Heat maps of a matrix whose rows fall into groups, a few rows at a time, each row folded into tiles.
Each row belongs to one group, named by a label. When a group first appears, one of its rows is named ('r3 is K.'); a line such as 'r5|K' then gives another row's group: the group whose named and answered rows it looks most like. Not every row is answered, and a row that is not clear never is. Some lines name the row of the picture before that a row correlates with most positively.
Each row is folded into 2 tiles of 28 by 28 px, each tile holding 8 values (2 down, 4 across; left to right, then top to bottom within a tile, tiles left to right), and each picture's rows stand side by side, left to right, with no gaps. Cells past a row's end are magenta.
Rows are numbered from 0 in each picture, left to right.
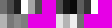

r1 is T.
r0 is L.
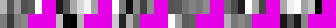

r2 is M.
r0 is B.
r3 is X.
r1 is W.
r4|L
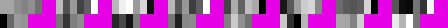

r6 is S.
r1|B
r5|W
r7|T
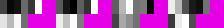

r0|T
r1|T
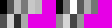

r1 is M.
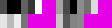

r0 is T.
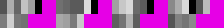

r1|S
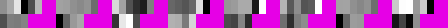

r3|S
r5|B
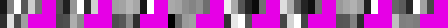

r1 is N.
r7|L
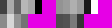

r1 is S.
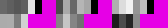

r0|S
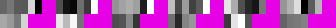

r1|T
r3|B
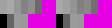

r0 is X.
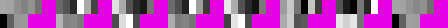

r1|L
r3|L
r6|T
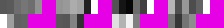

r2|T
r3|B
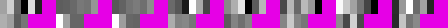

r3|L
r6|M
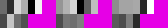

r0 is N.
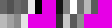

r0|S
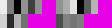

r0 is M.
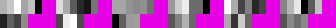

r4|M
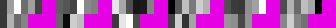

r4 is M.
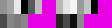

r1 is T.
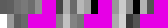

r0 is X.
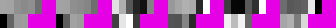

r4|T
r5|S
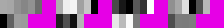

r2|T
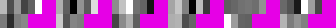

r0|B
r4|X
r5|L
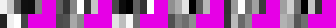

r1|N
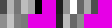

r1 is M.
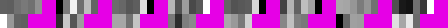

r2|S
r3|B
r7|T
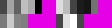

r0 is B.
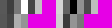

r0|N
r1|M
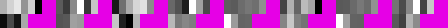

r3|L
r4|X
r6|X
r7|N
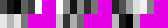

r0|T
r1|M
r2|W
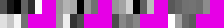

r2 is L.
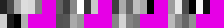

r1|N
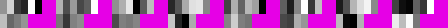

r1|B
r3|W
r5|N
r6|W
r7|T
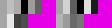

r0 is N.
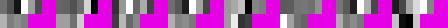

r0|L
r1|S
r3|L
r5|X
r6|L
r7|W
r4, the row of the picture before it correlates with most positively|0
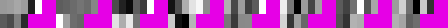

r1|X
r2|T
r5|M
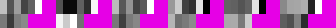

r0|B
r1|T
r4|S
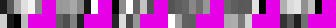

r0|W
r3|X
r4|S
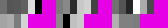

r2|L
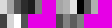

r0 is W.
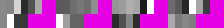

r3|L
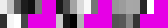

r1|W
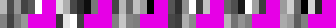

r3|N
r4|L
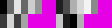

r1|W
